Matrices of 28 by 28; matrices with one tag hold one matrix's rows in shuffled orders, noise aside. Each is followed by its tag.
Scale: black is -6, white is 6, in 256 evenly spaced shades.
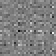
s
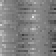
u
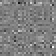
s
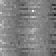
u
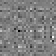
s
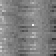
u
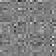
s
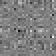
s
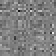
s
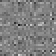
s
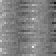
u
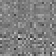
s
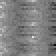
u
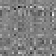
s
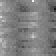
u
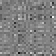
s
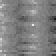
u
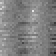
u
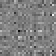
s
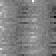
u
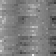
u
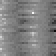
u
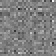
s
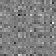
s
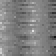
u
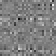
s
